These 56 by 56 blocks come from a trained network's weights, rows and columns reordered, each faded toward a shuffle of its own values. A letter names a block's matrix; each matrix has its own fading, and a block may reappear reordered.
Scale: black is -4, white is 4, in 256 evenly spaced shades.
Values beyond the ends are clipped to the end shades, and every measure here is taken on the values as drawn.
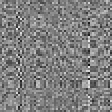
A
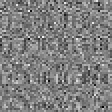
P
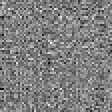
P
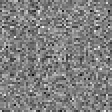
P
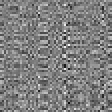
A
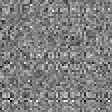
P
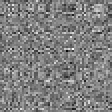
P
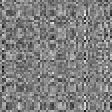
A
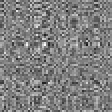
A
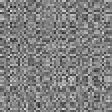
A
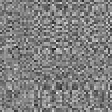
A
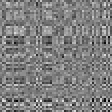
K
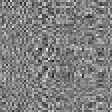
A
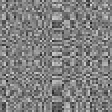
A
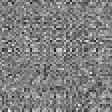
P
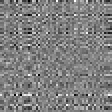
K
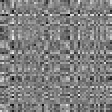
K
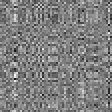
A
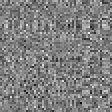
P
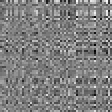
K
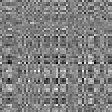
K
